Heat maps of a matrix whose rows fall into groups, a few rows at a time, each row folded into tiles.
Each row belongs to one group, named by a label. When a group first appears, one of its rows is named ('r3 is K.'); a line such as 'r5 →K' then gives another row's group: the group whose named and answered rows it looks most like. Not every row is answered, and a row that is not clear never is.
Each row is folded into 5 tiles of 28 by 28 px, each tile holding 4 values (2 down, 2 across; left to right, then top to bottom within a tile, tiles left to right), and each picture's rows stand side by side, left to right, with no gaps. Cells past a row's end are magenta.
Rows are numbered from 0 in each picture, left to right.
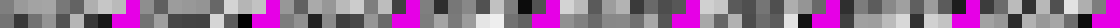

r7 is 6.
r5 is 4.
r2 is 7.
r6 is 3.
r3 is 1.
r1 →6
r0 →6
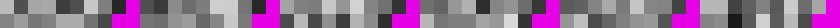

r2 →7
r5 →4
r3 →1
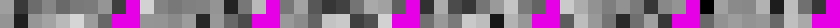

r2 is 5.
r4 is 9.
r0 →1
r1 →9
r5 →3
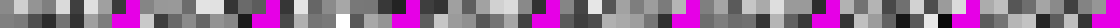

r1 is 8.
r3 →7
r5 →7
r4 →6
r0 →4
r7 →9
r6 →9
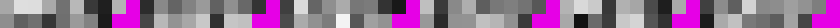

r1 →3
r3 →1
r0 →8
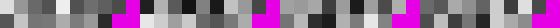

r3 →7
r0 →4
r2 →4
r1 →5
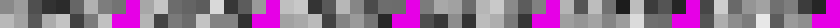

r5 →3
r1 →8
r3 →8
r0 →5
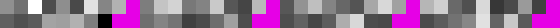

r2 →6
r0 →6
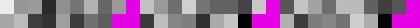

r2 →8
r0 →4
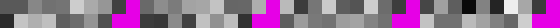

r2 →1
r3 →5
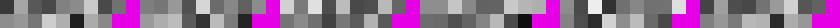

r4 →6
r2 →4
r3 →6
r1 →9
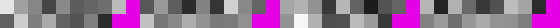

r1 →5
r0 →9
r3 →1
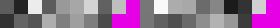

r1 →8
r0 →6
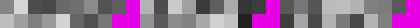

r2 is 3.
